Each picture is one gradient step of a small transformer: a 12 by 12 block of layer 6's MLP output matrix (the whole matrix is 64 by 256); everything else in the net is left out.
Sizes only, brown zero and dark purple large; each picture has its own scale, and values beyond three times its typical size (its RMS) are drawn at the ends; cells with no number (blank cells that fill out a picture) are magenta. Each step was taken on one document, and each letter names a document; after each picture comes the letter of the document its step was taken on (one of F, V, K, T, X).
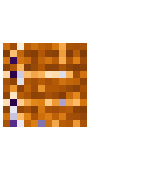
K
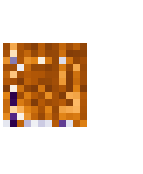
K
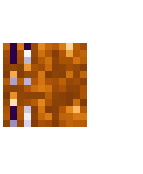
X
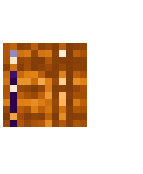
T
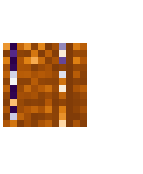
T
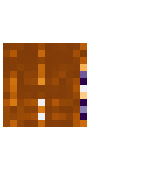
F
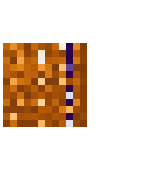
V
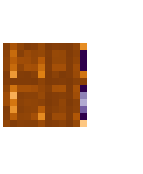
F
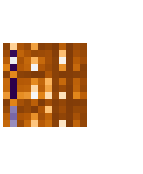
T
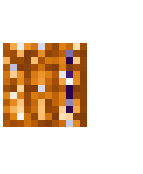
V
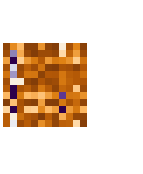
K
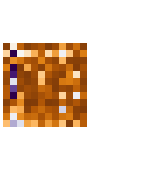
K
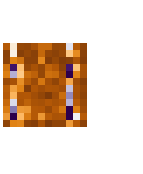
V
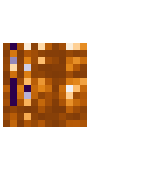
X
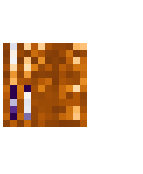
X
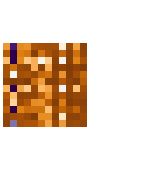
T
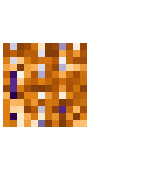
K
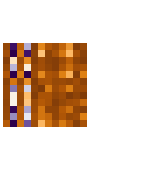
X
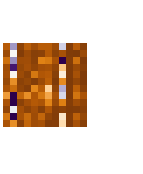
T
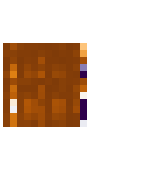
F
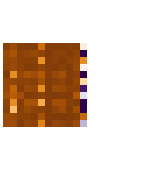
F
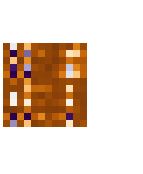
X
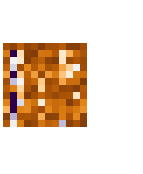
K
